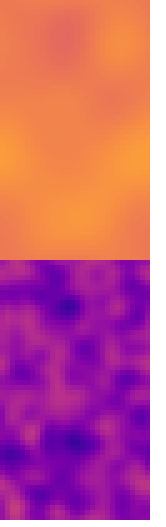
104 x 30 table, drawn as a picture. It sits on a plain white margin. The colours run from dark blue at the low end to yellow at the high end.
The table splits into 2 rows of 1 panel. Panel 1,1: high, smooth, faint in contrast. Panel 2,1: low, blotchy.
